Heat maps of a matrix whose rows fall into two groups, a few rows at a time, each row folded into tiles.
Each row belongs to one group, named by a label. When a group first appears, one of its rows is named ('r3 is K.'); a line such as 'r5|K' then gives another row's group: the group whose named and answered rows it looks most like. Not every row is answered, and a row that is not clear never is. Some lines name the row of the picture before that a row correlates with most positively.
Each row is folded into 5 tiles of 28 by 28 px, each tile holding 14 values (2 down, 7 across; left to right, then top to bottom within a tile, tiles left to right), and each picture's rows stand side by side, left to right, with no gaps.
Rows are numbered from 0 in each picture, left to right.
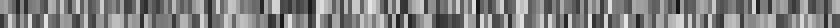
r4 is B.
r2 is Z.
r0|B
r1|Z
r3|B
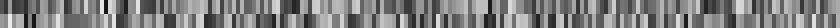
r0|Z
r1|Z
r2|Z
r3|Z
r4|B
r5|Z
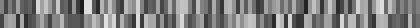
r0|Z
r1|Z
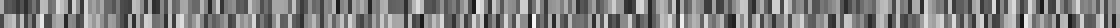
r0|Z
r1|Z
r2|B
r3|Z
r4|B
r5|Z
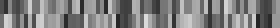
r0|Z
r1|Z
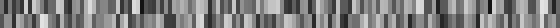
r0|Z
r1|Z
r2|Z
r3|B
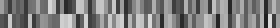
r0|B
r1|B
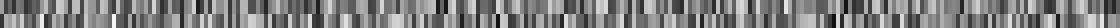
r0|Z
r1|B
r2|B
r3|B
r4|Z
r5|Z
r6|Z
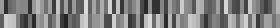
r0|Z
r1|Z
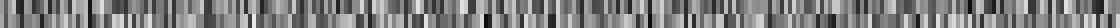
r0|B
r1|Z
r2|B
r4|B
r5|Z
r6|B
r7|Z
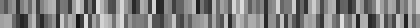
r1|B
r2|B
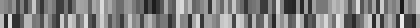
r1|Z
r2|Z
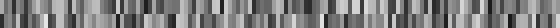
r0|Z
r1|Z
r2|Z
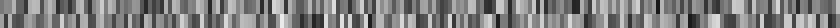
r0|B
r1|Z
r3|B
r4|Z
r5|Z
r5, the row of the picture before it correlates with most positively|0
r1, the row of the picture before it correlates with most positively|0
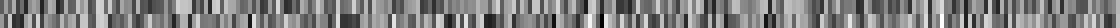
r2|Z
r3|Z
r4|B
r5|Z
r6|B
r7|Z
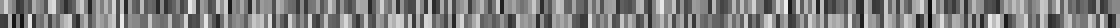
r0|B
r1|B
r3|Z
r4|B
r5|B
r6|B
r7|Z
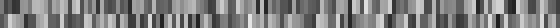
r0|Z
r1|B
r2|Z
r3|B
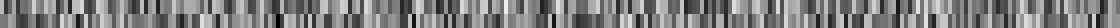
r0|B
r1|B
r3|Z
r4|B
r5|Z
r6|B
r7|Z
